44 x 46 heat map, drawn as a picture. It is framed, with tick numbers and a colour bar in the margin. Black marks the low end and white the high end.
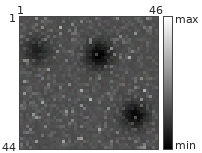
Histogram: heavy tails on both sides. Mirror symmetry: none. Odd rows or columns: none. Slope: none. Dips: three. Average level on the scale: 30%.
